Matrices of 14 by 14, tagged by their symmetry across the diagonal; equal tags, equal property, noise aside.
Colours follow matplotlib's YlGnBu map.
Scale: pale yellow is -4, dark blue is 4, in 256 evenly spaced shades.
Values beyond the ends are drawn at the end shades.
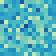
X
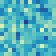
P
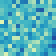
P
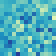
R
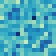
X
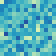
X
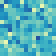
X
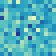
R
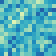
X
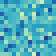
P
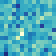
P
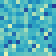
R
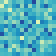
X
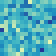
R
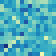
P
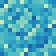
X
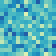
P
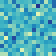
R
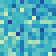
R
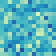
P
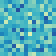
R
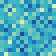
X
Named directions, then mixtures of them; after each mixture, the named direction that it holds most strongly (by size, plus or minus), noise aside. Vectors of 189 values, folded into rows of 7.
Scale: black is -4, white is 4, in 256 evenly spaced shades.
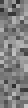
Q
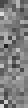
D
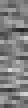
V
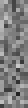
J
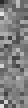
D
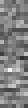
V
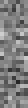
V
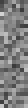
D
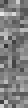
D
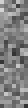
Q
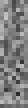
J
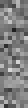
D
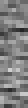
V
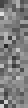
D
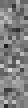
D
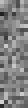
D
